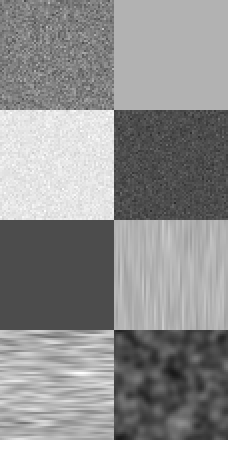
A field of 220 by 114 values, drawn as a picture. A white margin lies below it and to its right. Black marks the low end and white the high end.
The table splits into 4 rows of 2 panels. Panel 1,1: middling, fine-grained. Panel 1,2: high, flat. Panel 2,1: very high, fine-grained, faint in contrast. Panel 2,2: low, fine-grained, faint in contrast. Panel 3,1: low, flat. Panel 3,2: high, streaked downward, faint in contrast. Panel 4,1: high, streaked across. Panel 4,2: low, blotchy.
